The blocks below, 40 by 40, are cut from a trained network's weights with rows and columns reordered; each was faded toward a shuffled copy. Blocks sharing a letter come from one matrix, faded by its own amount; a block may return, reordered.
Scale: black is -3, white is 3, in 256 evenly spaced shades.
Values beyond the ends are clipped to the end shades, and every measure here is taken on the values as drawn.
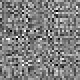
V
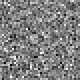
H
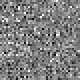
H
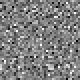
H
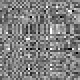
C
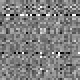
C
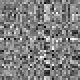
V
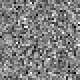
H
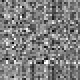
V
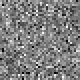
H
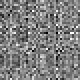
V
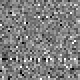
H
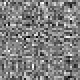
V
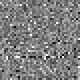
H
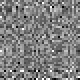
C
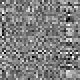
V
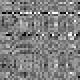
C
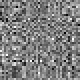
V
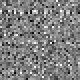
H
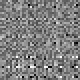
C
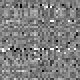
C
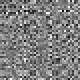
V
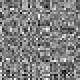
V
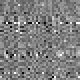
C
